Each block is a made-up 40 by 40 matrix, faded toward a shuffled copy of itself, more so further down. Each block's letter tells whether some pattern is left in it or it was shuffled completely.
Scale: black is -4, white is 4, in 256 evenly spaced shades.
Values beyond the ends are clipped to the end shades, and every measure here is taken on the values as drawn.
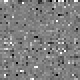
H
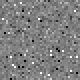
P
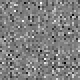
H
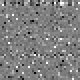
H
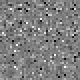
H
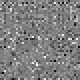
H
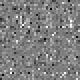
H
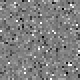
P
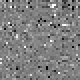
H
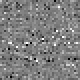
H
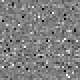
H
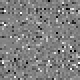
H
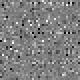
H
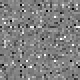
H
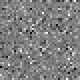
H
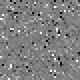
P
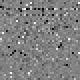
H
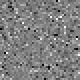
P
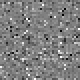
H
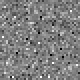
P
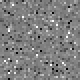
P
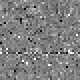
H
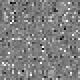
H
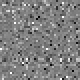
H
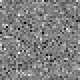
P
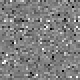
H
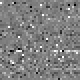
H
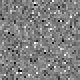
P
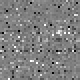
H
